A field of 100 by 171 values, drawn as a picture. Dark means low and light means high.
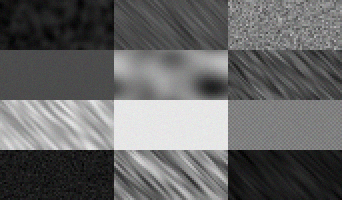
The table splits into 4 rows of 3 panels. Panel 1,1: very low, blotchy, faint in contrast. Panel 1,2: low, slanting down to the right, faint in contrast. Panel 1,3: middling, fine-grained. Panel 2,1: low, flat. Panel 2,2: middling, smooth, strong in contrast. Panel 2,3: low, slanting down to the right. Panel 3,1: high, slanting down to the right. Panel 3,2: very high, flat. Panel 3,3: middling, checkered, faint in contrast. Panel 4,1: very low, fine-grained, faint in contrast. Panel 4,2: middling, slanting down to the right, strong in contrast. Panel 4,3: very low, slanting down to the right, faint in contrast.
